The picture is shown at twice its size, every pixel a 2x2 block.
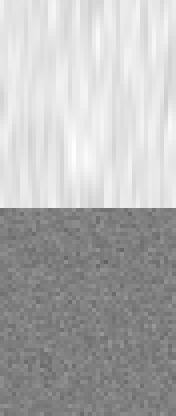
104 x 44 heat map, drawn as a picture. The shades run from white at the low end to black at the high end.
The table splits into 2 rows of 1 panel. Panel 1,1: very low, streaked downward, faint in contrast. Panel 2,1: middling, fine-grained, faint in contrast.
